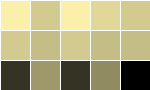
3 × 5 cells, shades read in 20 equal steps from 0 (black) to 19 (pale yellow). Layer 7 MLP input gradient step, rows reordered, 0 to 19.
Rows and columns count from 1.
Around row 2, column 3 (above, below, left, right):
19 4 15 15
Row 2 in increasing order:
15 15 15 16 16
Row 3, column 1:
4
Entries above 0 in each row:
5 5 4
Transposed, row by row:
19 16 4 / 16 15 12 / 19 16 4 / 17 15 11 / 16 15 0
